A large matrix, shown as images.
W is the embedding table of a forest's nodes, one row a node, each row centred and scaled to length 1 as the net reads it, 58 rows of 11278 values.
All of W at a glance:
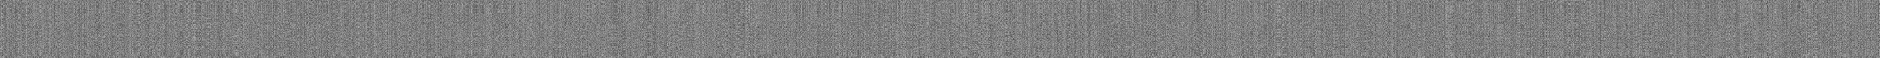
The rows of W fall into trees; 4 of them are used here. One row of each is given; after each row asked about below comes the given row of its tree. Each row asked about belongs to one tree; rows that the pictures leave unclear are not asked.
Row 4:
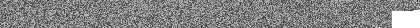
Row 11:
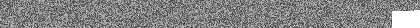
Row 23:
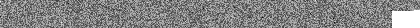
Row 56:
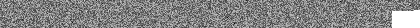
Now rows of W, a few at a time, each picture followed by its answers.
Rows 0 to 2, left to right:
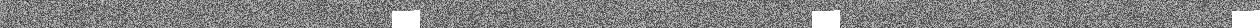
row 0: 23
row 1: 11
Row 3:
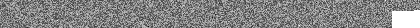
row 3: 4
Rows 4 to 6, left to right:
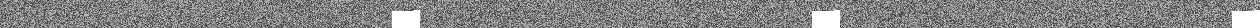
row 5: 11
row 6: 11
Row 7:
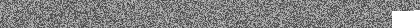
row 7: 11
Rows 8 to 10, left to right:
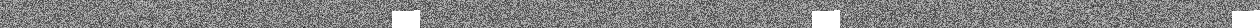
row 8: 4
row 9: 11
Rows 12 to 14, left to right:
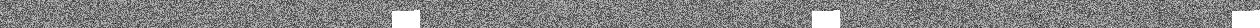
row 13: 4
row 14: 23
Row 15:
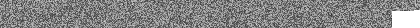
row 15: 11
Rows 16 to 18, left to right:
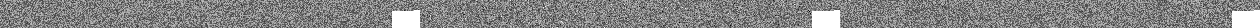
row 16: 4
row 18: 23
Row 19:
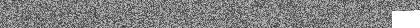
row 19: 11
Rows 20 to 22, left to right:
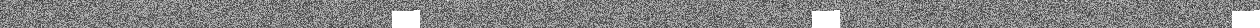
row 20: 4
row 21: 11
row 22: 23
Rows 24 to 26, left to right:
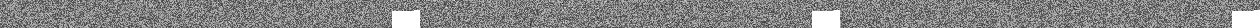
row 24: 4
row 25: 4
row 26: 56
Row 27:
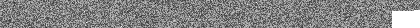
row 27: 56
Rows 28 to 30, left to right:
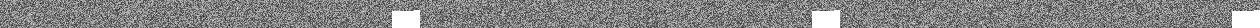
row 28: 4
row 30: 4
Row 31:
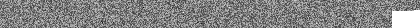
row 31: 56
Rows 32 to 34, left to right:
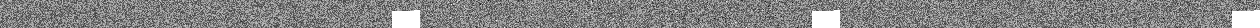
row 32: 11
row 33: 56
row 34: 56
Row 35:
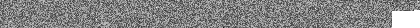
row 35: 11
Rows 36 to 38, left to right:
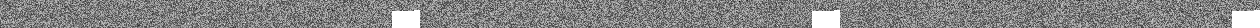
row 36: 11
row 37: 4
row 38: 56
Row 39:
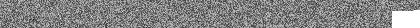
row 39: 56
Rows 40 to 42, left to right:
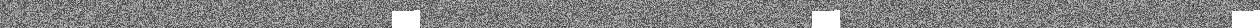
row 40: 4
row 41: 11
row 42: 56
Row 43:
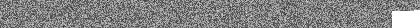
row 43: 11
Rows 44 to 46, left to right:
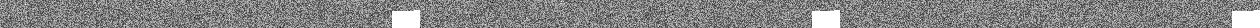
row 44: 23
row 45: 11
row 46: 4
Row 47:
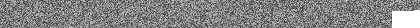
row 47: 4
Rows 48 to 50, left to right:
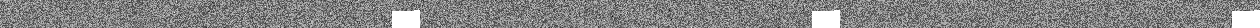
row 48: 56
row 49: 23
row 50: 11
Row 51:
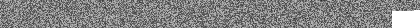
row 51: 56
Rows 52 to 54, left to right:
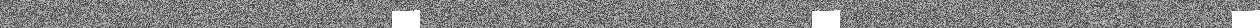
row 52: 11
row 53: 11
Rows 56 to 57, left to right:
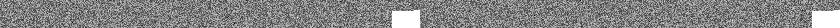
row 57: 56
